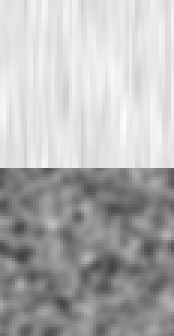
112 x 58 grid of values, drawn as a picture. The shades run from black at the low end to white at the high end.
The table splits into 2 rows of 1 panel. Panel 1,1: very high, streaked downward, faint in contrast. Panel 2,1: middling, blotchy.
